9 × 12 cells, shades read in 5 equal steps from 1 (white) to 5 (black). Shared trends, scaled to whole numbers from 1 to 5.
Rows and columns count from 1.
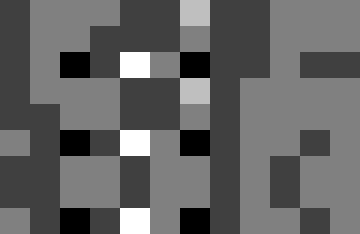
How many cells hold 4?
44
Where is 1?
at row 3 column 5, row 6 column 5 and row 9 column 5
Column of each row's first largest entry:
1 1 3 1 1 3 1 1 3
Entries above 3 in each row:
5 6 8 4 5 6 5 5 6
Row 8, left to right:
4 4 3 3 4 3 3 4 3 4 3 3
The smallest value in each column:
3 3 3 3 1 3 2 4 3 3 3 3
